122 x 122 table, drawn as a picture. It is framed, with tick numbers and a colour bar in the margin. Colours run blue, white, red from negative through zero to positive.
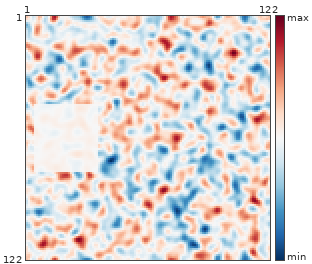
The halves do not mirror each other. There are no regular stripes. The middle left is the smoothest part. There are no lone odd cells. An odd patch, calmer than its surroundings, sits in the middle left. No row or column stands out. The field is mottled with small blotches.
